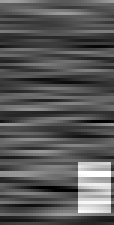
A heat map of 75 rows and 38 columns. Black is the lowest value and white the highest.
In the bottom right lies a patch that is higher than the rest. Most values sit low, with a long tail of high ones. The grain runs across in streaks. Values change most from cell to cell in the bottom right. The ninth with the highest average is the bottom right.
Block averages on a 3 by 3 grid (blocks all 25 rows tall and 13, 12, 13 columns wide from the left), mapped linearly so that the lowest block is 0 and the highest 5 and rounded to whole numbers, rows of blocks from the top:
010 | 000 | 015
